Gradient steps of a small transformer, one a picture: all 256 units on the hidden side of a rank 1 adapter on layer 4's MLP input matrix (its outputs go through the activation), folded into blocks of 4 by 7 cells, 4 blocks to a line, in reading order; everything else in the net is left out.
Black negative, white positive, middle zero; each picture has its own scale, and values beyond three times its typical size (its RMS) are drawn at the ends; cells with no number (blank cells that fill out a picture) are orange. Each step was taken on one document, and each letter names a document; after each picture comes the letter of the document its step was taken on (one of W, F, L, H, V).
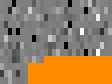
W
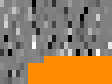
W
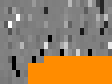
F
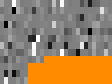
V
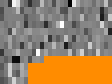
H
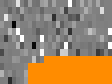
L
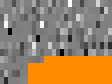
V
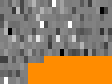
V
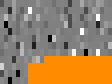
W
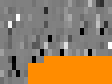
F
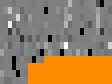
F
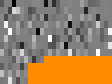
W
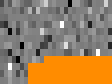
H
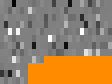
W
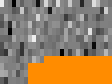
V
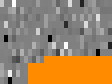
W
